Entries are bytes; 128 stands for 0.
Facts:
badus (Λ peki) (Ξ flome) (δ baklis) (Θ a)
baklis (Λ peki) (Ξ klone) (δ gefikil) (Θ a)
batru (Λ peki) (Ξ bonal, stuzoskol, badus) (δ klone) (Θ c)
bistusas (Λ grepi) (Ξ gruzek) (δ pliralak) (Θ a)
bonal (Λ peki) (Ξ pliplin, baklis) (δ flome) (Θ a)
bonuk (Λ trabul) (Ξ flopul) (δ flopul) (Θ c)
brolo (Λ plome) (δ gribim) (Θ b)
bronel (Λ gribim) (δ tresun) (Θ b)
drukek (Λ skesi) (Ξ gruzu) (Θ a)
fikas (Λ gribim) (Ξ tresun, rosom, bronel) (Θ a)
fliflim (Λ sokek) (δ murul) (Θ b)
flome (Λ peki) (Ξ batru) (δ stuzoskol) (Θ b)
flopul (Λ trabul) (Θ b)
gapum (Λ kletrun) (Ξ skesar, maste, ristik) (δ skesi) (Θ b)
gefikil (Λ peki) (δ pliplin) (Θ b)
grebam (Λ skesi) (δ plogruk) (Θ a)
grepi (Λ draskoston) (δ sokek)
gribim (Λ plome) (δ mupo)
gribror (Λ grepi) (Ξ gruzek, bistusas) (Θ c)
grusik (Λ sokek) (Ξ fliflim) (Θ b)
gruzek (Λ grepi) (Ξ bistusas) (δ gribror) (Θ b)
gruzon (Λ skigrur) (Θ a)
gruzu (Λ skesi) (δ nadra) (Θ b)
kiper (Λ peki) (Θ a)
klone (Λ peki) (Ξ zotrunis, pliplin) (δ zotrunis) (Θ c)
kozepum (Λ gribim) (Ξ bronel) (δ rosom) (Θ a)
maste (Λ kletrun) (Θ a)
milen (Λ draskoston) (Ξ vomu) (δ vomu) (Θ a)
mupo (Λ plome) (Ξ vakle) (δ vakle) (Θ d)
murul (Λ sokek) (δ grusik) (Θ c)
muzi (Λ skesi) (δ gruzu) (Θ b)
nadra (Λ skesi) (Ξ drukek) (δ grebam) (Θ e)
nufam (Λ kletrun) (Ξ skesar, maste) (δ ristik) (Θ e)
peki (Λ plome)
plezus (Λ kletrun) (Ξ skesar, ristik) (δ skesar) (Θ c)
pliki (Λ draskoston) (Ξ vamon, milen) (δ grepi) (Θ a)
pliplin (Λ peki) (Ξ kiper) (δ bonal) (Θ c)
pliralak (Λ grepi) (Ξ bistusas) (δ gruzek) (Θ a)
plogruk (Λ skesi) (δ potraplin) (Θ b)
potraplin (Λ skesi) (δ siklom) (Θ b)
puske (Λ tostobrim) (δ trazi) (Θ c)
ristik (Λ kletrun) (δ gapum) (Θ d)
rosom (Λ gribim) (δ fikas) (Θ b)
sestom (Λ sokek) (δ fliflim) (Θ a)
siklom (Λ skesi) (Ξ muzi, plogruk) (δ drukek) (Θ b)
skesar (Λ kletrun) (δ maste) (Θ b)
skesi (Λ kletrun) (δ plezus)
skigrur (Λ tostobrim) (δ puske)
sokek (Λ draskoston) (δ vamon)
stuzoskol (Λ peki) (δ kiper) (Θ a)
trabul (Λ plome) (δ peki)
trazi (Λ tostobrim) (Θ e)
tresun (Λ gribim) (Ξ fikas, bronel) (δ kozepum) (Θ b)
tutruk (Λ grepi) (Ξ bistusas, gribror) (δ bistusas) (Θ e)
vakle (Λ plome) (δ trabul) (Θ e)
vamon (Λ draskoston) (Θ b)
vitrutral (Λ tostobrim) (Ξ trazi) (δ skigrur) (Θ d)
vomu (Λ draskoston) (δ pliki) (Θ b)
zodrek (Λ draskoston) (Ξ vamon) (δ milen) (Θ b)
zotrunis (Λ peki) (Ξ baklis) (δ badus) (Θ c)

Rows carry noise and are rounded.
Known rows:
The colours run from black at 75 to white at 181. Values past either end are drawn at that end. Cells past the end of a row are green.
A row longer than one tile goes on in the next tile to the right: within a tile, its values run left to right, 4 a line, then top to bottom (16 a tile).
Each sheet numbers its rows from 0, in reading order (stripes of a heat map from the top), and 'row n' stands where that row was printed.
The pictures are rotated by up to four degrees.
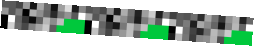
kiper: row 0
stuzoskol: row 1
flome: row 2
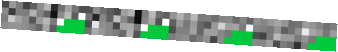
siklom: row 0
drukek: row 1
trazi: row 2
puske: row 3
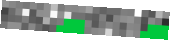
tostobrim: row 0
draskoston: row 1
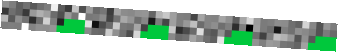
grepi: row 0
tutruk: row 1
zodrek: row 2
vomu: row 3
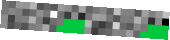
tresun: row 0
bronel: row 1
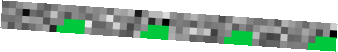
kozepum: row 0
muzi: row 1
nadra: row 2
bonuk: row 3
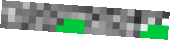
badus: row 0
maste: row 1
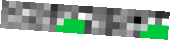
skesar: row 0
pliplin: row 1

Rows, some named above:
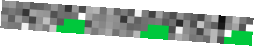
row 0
gribror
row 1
grusik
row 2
drukek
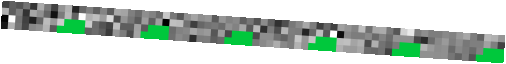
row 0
flome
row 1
batru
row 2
zotrunis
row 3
vamon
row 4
skesi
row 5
kletrun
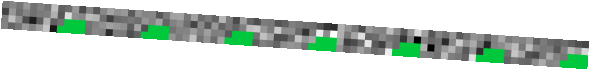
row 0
trabul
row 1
zotrunis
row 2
pliki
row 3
gefikil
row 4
sestom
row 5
bistusas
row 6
baklis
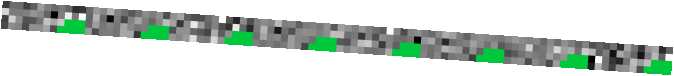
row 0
pliplin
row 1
rosom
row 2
sokek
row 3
vakle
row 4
murul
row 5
mupo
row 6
gruzon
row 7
flome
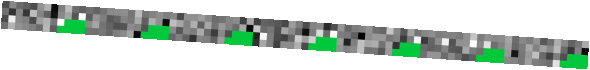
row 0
drukek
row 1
plome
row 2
klone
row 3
bonal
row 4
pliralak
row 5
tostobrim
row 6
milen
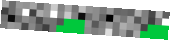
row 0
skigrur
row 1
gruzek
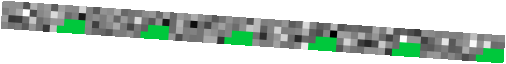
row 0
vitrutral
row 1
flopul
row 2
rosom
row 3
fliflim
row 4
peki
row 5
tostobrim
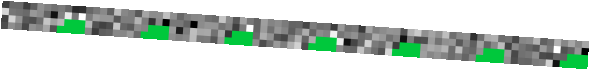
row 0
pliplin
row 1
bronel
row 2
pliralak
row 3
fikas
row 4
tutruk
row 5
grebam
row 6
gribim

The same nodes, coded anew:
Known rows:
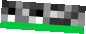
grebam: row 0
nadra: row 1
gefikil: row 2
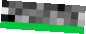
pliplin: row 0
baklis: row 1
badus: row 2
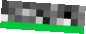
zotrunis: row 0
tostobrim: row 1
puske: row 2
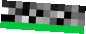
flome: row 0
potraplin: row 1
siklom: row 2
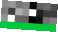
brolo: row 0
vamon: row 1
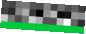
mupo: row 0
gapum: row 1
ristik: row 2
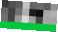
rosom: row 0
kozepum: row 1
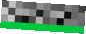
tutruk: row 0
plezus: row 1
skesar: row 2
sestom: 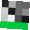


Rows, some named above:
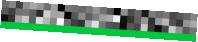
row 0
fikas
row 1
bronel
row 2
murul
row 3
batru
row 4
sokek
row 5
pliralak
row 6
mupo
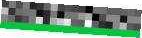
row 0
draskoston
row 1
trazi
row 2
klone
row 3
murul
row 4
kletrun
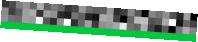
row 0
vakle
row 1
zodrek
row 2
skigrur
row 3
kozepum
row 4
grebam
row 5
gruzek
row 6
drukek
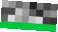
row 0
bronel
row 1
milen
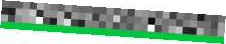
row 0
kozepum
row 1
zodrek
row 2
zodrek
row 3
plome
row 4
trabul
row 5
vitrutral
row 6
bistusas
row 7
badus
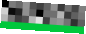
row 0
grusik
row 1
puske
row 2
draskoston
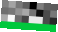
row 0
batru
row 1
fliflim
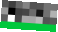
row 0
gruzon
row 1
skesi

